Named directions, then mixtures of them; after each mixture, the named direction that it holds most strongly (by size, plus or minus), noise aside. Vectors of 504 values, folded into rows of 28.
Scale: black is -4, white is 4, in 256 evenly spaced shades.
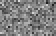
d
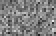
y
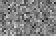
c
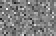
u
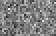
c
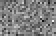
y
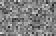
d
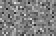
u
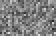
y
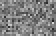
y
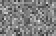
d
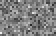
d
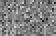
c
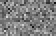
c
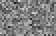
d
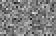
d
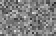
d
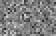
c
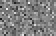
u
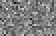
u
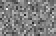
u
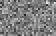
d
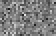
c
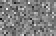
u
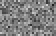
d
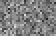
c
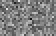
u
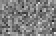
y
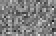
y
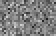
c
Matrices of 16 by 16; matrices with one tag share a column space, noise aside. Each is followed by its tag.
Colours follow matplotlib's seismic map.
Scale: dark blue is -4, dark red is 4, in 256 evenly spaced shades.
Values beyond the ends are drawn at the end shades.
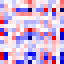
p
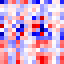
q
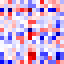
p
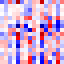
q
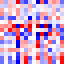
q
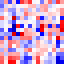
q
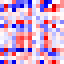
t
